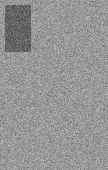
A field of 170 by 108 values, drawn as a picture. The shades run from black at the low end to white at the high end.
Odd patch: lower, in the top left. Stripes: none. Ninth with the lowest average: top left. Average level on the scale: 60%. Histogram: skewed, a long tail of low values. Mirror symmetry: none.
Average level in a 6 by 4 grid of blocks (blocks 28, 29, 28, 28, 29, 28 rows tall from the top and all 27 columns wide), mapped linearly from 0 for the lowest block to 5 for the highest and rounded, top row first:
0 4 5 5
0 4 5 5
5 5 5 5
5 5 5 5
5 5 5 5
5 5 5 5
